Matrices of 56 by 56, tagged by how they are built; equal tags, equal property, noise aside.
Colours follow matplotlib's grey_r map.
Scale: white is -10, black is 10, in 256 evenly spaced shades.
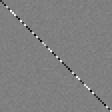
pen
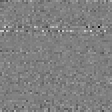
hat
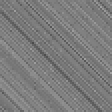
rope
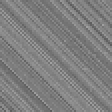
rope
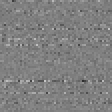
hat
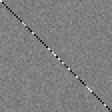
pen
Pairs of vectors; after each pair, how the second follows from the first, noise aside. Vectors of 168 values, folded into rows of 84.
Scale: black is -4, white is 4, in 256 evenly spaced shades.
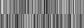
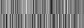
shuffled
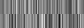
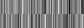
shuffled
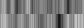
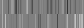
partly zeroed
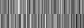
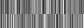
shuffled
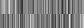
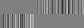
partly zeroed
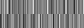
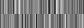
shuffled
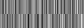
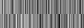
shuffled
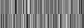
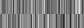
shuffled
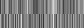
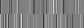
partly zeroed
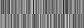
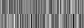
shuffled
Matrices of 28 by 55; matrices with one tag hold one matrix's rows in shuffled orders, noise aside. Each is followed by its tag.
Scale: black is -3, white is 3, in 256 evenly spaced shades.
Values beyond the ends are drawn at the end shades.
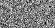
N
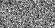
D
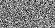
N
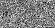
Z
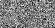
Z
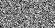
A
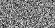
N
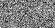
Z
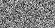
N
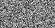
D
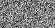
N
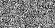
Z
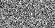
D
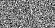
D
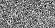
N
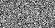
A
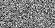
D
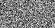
D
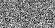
Z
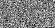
Z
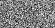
N
